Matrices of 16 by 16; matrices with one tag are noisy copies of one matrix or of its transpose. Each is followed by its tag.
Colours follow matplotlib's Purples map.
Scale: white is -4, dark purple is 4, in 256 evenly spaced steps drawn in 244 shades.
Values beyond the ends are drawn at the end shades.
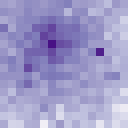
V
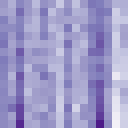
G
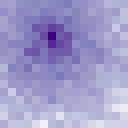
V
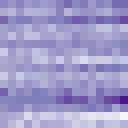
G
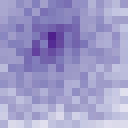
V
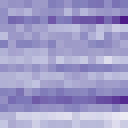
G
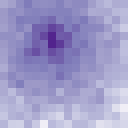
V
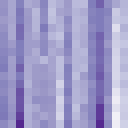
G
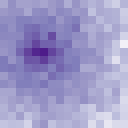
V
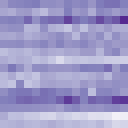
G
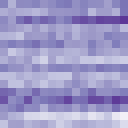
G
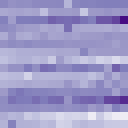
G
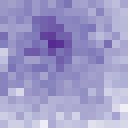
V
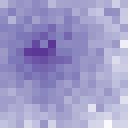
V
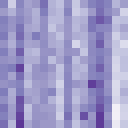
G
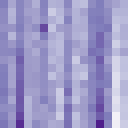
G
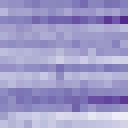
G
